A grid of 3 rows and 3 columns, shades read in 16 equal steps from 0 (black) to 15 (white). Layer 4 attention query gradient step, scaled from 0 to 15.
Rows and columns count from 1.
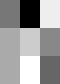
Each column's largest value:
10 15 14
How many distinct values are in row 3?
3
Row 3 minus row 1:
3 15 -8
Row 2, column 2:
12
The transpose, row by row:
7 10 10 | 0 12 15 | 14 8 6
